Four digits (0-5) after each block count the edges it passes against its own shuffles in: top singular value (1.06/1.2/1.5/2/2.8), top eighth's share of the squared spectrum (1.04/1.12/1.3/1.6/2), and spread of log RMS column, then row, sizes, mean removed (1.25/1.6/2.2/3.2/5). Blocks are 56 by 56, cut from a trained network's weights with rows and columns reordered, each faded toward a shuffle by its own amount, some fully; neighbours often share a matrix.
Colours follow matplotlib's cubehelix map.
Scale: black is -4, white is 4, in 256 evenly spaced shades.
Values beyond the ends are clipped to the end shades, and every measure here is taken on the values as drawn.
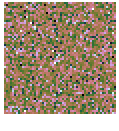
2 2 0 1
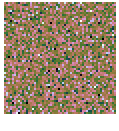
1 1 0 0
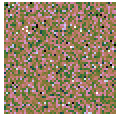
1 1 0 0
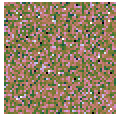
0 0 0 0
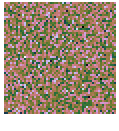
0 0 0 0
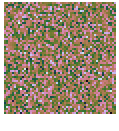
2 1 0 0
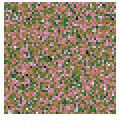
0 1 0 0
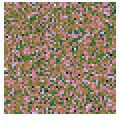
0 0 0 0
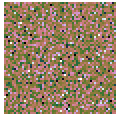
0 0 0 0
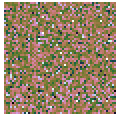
2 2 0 0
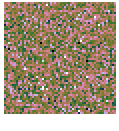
1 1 0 1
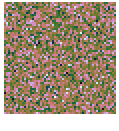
0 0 0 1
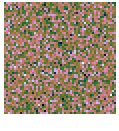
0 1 0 0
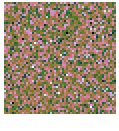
0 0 0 0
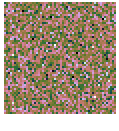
0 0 0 0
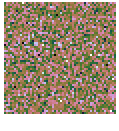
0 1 0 0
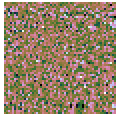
3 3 1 2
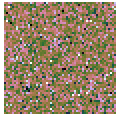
0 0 0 0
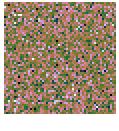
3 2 1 1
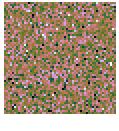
0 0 0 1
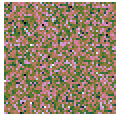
0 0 0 0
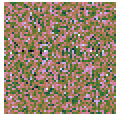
2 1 0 1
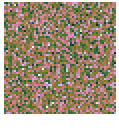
1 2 0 1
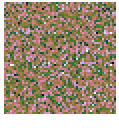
1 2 0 1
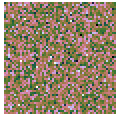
1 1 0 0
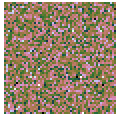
1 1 0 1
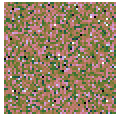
1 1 0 0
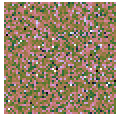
2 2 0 0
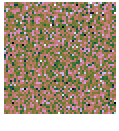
2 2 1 1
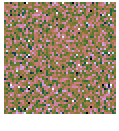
3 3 1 1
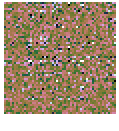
3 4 2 2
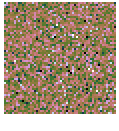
0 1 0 0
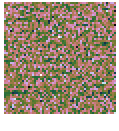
2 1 0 0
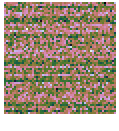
4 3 0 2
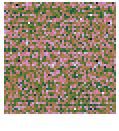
3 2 0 0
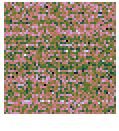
3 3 0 1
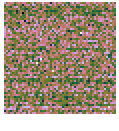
3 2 0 0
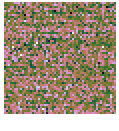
2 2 0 0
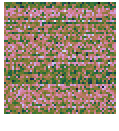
4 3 0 2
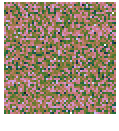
2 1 0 0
